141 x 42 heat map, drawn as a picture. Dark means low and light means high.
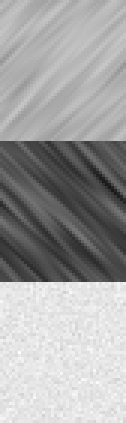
The table splits into 3 rows of 1 panel. Panel 1,1: high, slanting up to the right, faint in contrast. Panel 2,1: low, slanting down to the right. Panel 3,1: very high, fine-grained, faint in contrast.
